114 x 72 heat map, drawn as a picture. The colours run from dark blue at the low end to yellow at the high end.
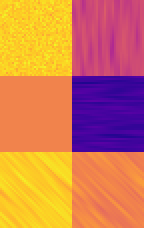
The table splits into 3 rows of 2 panels. Panel 1,1: very high, fine-grained, faint in contrast. Panel 1,2: middling, streaked downward, faint in contrast. Panel 2,1: high, flat. Panel 2,2: very low, streaked across, faint in contrast. Panel 3,1: very high, slanting down to the right, faint in contrast. Panel 3,2: high, slanting down to the right, faint in contrast.
